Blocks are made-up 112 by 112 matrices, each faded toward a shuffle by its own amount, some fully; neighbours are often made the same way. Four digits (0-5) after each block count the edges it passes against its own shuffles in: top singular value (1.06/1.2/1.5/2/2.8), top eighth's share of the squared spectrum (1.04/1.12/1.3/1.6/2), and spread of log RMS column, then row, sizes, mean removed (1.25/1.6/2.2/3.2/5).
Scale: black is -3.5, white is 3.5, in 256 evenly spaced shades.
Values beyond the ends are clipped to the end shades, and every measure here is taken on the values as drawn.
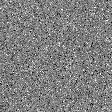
1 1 0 0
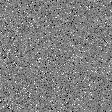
1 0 0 0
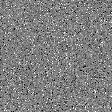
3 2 1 0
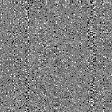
4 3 3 2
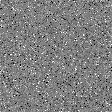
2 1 0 0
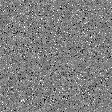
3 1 0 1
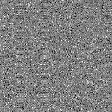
4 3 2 1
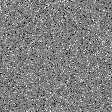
1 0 0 0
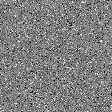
2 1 0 0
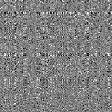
5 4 3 3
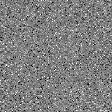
4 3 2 1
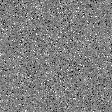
0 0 1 0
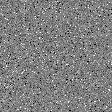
0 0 0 0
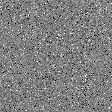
0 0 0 0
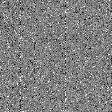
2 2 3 0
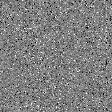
1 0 1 0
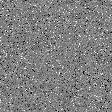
0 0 0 0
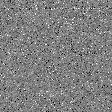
1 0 0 1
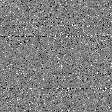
2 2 0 2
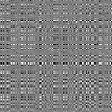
5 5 4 4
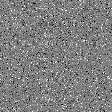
3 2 0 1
